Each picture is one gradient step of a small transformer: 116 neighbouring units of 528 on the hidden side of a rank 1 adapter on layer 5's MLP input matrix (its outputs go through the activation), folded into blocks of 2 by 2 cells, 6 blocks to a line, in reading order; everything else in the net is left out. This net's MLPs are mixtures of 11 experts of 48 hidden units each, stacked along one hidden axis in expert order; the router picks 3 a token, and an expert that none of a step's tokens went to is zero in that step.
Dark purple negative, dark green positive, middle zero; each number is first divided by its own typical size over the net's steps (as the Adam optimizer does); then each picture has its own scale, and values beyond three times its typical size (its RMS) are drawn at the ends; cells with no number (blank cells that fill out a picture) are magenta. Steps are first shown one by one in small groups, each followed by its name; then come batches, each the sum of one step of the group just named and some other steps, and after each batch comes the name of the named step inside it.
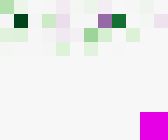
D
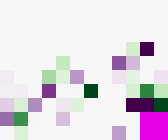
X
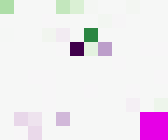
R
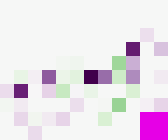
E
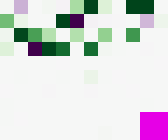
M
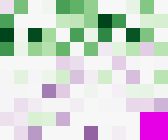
X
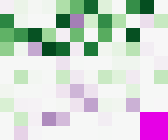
M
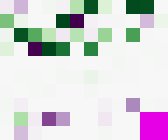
M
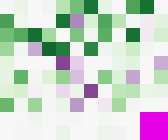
M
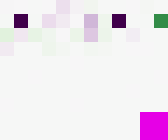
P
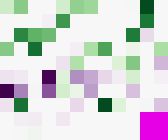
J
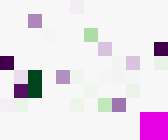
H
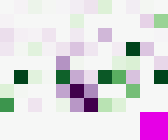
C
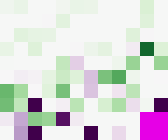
J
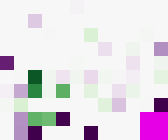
H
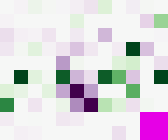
C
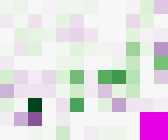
J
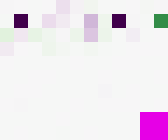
P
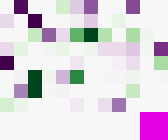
H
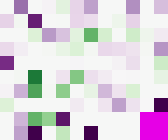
H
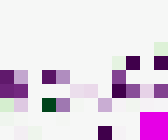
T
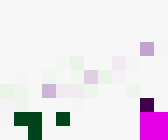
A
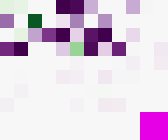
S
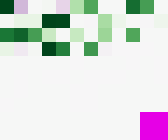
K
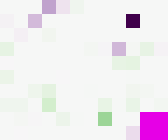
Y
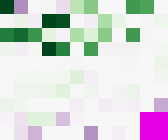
K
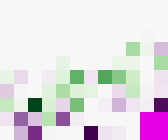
T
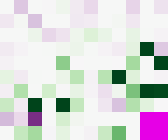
A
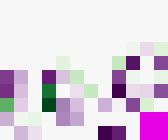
T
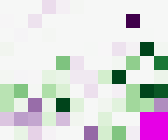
Y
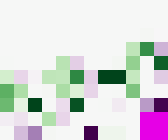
A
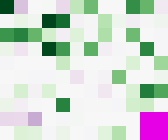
K
